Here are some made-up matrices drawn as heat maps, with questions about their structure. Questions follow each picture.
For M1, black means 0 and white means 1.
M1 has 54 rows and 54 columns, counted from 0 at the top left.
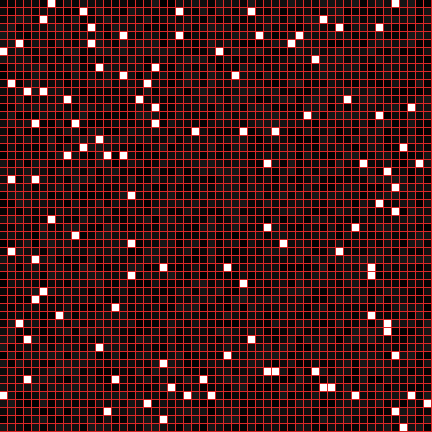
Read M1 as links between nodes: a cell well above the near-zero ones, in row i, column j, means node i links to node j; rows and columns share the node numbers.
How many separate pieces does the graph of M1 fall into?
1
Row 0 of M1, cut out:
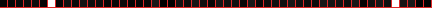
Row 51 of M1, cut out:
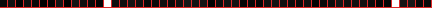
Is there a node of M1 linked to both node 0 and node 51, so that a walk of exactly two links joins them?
yes
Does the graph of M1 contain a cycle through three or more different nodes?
no
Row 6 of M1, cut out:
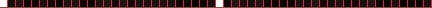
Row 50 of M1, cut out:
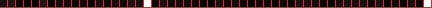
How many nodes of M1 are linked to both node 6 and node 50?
0
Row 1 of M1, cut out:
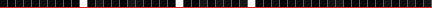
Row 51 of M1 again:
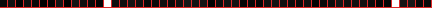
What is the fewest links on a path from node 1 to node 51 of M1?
6
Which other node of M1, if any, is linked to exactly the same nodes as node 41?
node 21
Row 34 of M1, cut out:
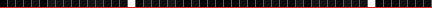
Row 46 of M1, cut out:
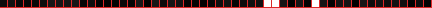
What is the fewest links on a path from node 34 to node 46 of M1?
1
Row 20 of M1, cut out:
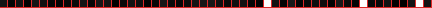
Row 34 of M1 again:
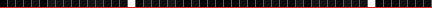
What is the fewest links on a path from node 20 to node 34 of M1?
3
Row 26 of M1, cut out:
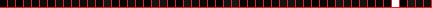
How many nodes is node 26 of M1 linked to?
1
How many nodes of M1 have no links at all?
0
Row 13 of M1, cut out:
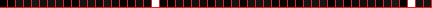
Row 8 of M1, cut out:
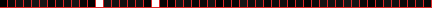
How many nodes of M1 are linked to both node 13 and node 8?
1
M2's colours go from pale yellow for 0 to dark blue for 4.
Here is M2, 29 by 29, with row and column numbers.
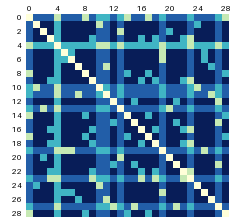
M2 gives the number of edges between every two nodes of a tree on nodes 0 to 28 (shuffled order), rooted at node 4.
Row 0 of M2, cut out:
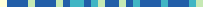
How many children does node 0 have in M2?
4
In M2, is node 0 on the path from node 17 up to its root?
yes
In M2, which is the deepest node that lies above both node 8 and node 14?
0
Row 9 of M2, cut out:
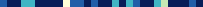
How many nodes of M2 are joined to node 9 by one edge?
1
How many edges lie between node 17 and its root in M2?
2
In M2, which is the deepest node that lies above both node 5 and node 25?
19
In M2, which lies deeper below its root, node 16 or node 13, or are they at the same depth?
node 16
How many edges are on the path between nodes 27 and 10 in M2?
2
